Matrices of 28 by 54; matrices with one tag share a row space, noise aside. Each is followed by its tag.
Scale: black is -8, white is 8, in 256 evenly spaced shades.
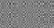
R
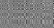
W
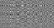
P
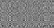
R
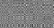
W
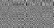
W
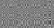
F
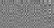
F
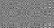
F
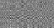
P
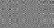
R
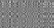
R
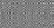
R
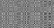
F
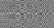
P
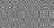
R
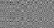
P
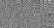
F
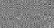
F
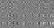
R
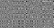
W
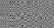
P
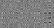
F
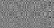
F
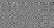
R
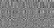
R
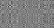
R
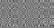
R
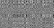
W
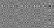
F
